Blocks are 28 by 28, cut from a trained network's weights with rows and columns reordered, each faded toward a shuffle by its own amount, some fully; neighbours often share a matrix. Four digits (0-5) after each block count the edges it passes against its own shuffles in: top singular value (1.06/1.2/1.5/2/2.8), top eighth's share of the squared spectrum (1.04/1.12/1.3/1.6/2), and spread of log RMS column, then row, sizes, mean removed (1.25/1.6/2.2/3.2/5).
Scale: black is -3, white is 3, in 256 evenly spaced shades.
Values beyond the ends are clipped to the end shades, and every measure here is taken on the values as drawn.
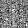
2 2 0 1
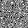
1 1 0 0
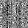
3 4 1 2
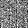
2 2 1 1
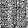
3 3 0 1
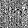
2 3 0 1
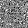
1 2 0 0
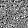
0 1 0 0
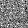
0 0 0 0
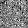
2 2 0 1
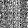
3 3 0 1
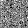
1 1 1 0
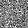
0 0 0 0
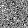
0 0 0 0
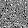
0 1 0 0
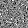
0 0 0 0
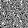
0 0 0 0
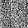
2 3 0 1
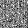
1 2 0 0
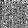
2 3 0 2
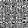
2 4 0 2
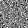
0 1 0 0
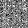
1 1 0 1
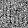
2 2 0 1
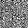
1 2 0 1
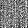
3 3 1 1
